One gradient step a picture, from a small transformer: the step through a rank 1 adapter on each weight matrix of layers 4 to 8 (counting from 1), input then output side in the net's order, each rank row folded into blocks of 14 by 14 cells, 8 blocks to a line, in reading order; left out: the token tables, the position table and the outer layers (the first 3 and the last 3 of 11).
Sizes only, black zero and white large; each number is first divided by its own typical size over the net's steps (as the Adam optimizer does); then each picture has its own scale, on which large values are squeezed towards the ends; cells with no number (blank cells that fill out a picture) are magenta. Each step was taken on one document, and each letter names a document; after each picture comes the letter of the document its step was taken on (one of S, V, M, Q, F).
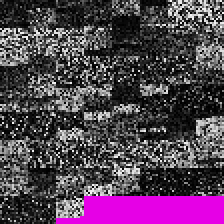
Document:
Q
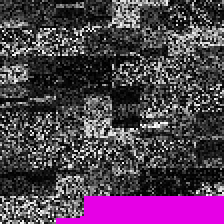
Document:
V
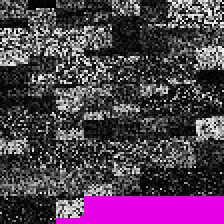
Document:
Q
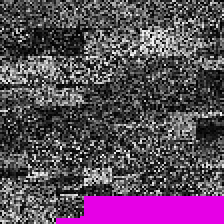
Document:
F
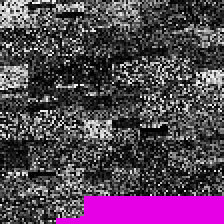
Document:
V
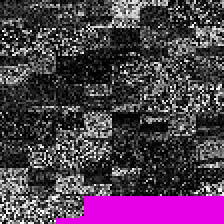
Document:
V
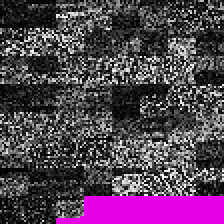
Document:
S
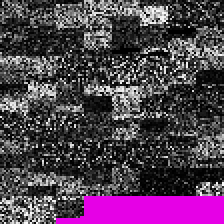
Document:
Q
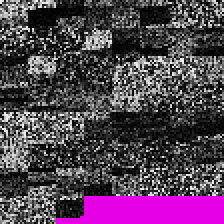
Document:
F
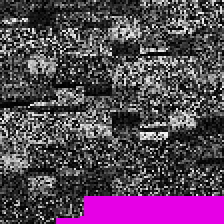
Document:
F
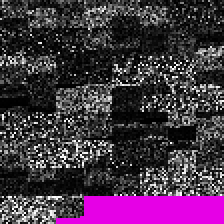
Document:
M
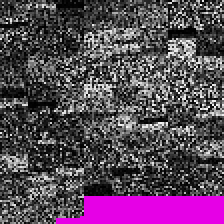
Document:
F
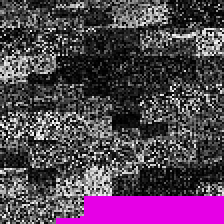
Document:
V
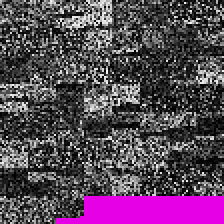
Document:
F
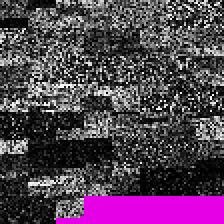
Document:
Q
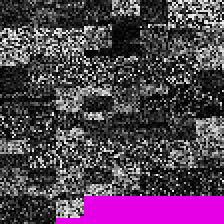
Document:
Q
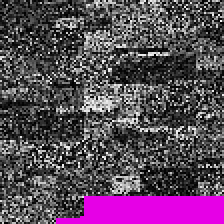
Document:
F
